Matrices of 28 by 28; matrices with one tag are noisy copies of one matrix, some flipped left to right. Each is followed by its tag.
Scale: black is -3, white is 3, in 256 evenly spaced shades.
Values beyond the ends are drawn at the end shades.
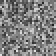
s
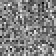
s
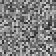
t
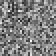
s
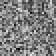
s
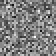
t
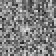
s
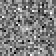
s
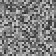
t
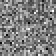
s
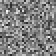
t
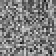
s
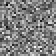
t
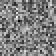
s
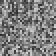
s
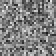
s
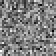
s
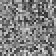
s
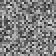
t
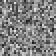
s
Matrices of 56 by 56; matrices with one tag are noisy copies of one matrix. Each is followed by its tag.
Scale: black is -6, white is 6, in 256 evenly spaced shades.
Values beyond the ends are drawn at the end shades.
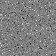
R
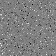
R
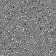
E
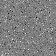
E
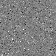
E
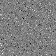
R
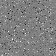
E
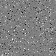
E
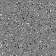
R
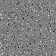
R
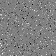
R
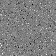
R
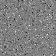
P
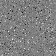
E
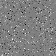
E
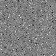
P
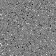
R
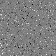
R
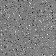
P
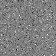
P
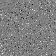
R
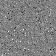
E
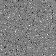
P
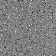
P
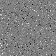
R
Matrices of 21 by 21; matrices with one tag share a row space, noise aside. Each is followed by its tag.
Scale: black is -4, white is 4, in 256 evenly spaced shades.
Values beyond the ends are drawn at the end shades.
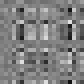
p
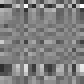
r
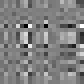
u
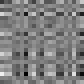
r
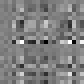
p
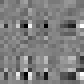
u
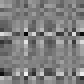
r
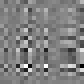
u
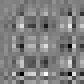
p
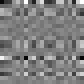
r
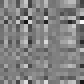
u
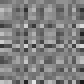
r
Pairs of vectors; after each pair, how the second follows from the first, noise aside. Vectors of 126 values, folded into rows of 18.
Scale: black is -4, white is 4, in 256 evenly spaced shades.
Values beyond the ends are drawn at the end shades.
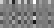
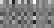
copied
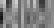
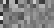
sign-scrambled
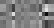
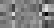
copied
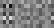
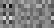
copied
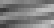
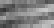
copied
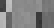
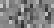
shuffled
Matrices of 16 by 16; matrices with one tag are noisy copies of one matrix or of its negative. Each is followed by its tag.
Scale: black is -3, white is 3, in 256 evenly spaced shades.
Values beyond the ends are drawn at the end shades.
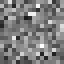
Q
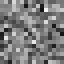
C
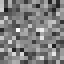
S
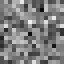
C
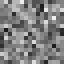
C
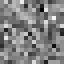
C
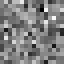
C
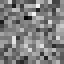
Q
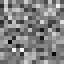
S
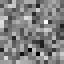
Q
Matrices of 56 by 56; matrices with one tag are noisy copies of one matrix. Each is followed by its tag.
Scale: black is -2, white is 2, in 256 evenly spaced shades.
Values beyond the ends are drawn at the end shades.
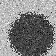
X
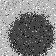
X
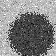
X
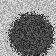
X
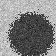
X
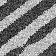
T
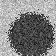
X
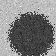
X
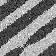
T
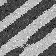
T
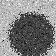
X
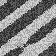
T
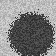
X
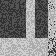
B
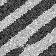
T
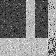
B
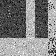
B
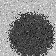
X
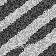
T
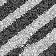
T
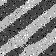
T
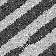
T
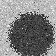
X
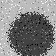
X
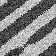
T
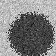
X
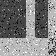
B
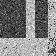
B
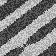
T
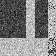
B
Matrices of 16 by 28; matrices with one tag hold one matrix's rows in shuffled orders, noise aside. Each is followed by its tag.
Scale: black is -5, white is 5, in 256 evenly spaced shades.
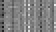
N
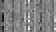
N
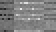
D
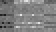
D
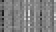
N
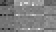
D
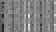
N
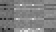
D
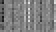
N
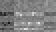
D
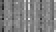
N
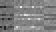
D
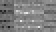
D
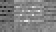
D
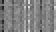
N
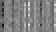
N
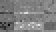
D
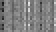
N
